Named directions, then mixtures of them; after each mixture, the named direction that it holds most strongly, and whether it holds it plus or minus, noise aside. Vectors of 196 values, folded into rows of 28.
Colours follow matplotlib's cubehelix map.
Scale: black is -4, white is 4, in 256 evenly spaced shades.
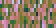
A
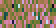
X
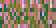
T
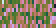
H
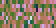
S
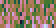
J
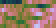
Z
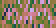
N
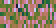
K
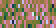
X, plus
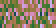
T, plus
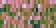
S, plus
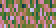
T, minus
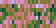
X, plus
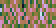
T, minus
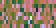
S, plus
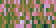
J, minus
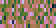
X, plus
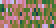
J, plus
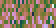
J, plus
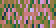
N, plus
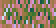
N, minus
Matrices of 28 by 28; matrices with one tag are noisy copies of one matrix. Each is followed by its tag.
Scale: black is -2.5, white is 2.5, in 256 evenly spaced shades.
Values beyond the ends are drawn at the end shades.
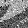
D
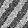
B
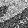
D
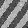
B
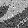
D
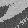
D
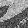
D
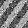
B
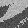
D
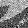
D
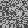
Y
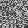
Y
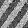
B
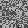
Y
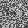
Y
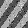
B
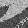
D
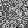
Y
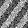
B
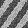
B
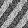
B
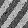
B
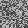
Y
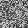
Y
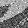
D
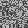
Y
